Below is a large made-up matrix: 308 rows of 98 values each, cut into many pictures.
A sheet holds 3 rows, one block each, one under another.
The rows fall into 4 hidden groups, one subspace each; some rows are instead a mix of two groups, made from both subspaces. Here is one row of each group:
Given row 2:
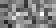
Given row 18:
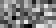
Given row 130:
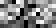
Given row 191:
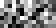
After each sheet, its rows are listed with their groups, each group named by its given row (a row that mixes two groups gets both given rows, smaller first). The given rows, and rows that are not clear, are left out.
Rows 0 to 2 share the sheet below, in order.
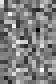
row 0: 191
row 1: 2
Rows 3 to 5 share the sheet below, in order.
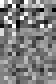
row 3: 191
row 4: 191
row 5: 2
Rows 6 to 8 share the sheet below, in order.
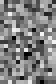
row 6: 191
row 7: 18
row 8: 18
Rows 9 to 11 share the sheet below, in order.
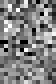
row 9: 2
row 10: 18
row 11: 18
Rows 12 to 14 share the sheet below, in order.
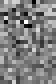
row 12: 18
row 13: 2
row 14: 191
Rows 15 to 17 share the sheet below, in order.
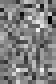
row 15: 18
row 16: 2
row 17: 2
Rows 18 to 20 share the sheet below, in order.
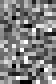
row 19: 18
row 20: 2 and 18
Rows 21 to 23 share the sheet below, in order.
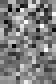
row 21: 2 and 130
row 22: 191
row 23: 18 and 130
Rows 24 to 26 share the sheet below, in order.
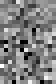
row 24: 130
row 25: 18
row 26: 18 and 191
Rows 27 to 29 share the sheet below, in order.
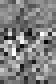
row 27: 130
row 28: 191
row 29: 130
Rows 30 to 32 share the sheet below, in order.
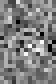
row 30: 130
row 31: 18
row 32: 191
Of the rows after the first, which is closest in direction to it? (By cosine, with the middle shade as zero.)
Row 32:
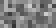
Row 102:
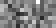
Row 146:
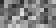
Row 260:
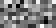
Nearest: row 260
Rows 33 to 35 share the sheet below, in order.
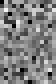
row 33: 191
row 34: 2
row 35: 18
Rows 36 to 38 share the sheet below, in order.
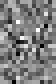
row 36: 130
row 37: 2
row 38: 191
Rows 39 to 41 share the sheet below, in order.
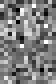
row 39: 130
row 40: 191
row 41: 2
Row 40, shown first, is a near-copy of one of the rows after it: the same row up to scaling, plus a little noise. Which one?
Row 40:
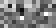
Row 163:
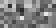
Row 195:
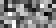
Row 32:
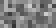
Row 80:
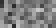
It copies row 163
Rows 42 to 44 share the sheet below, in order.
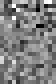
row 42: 18
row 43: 18
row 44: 191
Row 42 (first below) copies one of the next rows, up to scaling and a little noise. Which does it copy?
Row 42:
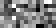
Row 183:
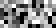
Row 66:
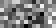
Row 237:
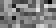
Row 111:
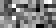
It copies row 111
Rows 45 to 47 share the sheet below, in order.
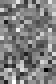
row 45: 2 and 18
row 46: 18 and 130
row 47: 191
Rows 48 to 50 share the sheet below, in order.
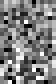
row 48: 18
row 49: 2 and 130
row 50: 130 and 191
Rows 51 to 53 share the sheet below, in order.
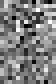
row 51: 18
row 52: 130
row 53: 130
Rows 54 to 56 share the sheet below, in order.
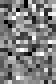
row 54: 2
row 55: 2 and 18
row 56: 130
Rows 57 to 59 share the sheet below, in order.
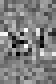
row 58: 2 and 18
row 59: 18
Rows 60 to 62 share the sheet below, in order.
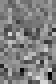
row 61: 191
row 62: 18
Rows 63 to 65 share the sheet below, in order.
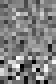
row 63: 2
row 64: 18
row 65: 130
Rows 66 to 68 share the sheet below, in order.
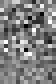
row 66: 18
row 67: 18
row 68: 18
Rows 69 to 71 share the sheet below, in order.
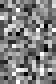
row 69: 130 and 191
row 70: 191
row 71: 2
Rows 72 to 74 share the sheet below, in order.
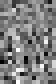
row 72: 18
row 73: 130
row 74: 2 and 191
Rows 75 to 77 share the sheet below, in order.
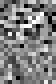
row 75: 18
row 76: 191
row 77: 130
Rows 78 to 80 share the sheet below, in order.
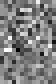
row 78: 2 and 18
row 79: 2 and 130
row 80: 191
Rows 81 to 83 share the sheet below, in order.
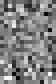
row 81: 191
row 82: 18
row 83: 2 and 130
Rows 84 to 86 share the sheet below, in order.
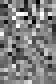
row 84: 2
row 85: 130 and 191
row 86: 18
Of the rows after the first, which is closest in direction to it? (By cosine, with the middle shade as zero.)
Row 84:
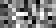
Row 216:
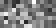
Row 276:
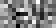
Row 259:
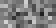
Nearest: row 216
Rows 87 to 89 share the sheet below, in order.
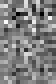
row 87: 2
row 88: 18
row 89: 2
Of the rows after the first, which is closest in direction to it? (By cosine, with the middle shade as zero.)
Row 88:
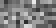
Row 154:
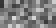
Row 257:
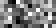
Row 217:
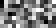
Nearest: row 257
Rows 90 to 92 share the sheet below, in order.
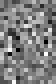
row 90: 18
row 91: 130
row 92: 191
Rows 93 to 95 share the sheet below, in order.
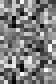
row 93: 191
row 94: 18
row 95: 191
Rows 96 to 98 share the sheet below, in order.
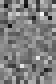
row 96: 2 and 191
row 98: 2 and 191
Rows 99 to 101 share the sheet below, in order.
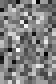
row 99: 2 and 18
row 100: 130
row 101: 191
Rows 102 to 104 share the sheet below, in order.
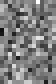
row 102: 2
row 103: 191
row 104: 18 and 130
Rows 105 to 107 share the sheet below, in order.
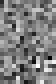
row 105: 191
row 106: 130
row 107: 18 and 130
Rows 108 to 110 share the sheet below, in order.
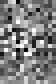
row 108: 130
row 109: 18 and 191
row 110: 130
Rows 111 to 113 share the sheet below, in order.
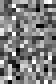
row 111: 18
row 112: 191
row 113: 130
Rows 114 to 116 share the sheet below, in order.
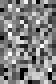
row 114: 2 and 18
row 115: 2
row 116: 18
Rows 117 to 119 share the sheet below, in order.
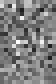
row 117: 191
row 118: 2
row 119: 18
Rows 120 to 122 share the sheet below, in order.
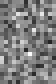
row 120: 2
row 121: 18
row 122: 191
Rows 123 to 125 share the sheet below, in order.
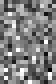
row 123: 191
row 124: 2 and 130
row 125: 18
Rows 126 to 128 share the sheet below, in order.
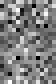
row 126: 130
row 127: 130
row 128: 2 and 130
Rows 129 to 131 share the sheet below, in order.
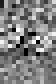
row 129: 191
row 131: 18
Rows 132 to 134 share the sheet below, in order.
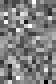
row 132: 18
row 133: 130 and 191
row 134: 130
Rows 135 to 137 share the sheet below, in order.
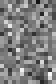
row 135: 2
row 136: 130 and 191
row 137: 18
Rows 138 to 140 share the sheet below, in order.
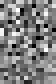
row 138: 130
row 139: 191
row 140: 18
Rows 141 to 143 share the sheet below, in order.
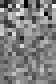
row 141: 2 and 191
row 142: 191
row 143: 2
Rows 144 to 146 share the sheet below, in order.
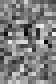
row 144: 18
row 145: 2 and 191
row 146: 130 and 191
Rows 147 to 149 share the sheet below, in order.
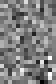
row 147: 2 and 18
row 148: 130
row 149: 18
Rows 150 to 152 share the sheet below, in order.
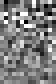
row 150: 18
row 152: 191
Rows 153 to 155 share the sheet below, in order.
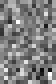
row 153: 130
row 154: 191
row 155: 2 and 18
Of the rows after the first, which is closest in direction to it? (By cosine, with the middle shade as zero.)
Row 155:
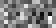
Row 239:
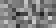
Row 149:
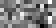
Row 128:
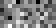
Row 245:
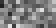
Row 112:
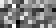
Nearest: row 149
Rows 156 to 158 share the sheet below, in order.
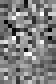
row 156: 2
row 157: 18
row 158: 2 and 18
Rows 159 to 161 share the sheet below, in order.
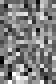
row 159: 2 and 191
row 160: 2 and 130
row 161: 130 and 191
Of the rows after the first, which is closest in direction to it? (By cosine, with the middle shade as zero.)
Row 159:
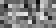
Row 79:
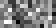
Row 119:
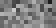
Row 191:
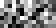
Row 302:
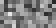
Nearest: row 302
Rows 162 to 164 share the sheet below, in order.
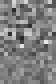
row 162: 18
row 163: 191
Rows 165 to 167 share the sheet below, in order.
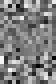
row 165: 191
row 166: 130
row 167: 191
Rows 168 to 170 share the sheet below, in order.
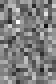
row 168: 130
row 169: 18
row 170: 2
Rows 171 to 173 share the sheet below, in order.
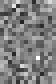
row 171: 18
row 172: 191
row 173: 2
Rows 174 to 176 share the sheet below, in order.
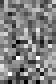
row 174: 191
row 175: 2
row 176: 2 and 130
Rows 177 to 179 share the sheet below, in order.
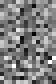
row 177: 130
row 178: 130
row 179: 18 and 191
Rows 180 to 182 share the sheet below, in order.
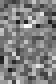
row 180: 18
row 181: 191
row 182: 191
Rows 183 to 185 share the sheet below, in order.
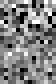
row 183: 18
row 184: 2 and 130
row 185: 18
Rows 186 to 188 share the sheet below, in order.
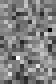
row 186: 2
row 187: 18
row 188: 130
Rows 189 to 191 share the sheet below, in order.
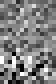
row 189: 130
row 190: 191
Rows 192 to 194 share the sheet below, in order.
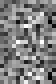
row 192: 18
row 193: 2
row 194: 18
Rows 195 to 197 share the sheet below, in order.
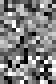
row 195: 191
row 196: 130
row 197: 2
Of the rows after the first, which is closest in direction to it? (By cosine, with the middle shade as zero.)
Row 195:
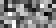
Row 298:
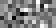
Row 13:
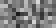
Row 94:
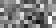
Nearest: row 13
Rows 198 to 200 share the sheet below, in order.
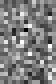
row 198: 18
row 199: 18
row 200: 18
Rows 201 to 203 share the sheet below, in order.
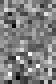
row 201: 191
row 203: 130
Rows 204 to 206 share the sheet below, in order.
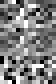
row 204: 130
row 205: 130
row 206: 191
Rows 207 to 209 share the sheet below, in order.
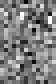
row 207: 18
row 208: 18
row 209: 130
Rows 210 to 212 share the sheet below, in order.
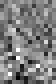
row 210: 130
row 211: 130
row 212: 130
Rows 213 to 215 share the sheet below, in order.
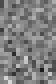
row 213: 191
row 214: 191
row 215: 2
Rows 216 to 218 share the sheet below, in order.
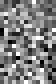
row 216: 18
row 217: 191
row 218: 18
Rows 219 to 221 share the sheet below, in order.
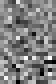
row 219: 130
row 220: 2 and 130
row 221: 2 and 18
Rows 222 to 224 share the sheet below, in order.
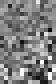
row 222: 2 and 191
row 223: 18
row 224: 18
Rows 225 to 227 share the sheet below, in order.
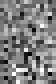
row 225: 18
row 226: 18
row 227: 2
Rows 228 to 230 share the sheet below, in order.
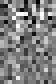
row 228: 2
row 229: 130
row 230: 130
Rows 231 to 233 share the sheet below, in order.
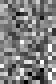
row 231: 2
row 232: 18 and 130
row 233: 18
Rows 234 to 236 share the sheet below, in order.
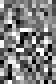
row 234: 130 and 191
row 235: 18 and 130
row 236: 130
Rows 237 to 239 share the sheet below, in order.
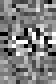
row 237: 18
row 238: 2
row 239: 2
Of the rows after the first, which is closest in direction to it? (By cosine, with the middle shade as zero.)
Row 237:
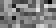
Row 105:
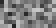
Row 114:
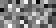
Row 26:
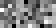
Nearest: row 105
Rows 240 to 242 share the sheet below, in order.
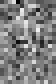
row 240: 130
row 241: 2
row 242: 130
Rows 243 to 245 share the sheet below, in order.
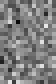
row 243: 130
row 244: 2
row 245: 18 and 191
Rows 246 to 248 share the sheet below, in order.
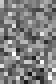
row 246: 191
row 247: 191
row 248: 18
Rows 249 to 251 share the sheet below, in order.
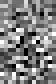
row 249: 2
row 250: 130
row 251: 18 and 191
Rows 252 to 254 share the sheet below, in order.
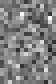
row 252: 18
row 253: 18
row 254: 2 and 130
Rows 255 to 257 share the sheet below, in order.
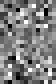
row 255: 2 and 130
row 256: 2 and 191
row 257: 130
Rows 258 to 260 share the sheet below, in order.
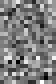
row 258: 18
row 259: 2
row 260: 191
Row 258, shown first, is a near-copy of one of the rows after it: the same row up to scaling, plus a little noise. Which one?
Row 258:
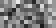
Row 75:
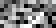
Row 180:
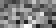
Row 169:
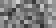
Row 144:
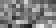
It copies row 169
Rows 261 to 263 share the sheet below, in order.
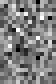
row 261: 2 and 191
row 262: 130
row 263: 2
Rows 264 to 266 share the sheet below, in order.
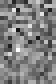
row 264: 2 and 18
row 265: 130
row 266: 2 and 18
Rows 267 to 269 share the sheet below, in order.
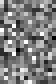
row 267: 191
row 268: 191
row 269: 18
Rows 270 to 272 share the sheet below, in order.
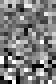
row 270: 18 and 191
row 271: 2
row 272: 191
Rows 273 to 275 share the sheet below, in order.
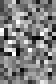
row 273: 2 and 130
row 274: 191
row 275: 18
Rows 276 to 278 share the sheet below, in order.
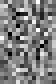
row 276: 2
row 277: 2
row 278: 2
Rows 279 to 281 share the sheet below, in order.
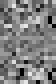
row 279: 18 and 130
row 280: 191
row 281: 18
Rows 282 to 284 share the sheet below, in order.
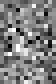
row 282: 2 and 130
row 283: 130
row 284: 18
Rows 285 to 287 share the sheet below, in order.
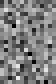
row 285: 191
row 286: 18
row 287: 130
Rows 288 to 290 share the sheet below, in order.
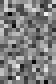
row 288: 191
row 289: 191
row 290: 130
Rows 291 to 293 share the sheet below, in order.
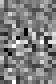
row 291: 191
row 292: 2
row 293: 191
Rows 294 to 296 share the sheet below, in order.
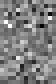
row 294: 2 and 18
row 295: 18
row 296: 130
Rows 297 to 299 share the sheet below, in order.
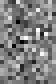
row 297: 130
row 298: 2 and 18
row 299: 130
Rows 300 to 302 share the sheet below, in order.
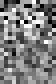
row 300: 18
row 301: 191
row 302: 191
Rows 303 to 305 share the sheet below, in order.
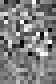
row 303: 18
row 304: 18
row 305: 2
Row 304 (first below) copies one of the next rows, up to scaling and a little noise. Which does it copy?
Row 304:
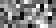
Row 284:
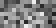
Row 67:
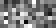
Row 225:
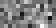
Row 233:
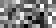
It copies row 225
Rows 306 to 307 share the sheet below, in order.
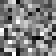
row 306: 130
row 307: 191
